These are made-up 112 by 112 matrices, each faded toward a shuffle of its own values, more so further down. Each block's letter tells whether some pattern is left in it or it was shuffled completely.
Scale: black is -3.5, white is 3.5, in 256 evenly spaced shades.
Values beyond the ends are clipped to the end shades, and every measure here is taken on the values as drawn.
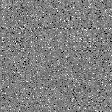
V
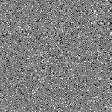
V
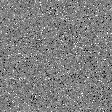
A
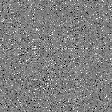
V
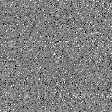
V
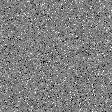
A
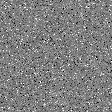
A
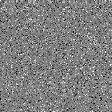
V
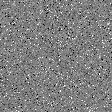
A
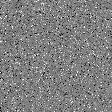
A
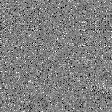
V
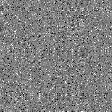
V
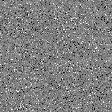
V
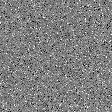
A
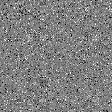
V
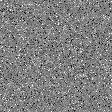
A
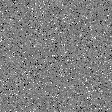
A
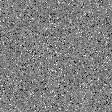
A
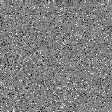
V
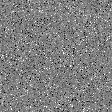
A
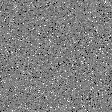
A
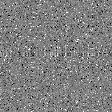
V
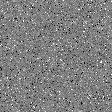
A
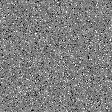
A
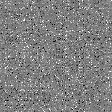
V
